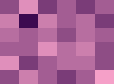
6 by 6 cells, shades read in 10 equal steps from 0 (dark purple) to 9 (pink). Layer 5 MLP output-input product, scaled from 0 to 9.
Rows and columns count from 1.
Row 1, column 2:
8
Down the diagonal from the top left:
4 0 6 6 6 9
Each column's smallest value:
4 0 3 3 3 3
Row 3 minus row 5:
-2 2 1 -2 0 1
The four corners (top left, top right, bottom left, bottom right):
4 5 4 9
